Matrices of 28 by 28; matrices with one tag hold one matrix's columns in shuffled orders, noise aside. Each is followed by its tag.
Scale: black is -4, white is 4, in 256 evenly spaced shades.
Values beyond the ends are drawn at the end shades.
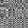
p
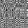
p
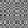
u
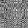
p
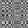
u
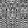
p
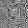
p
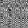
p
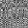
p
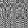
p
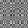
u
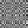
u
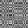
u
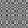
u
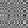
u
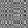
u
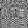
p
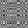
u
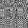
p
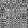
p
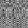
p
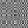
u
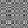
u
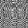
p
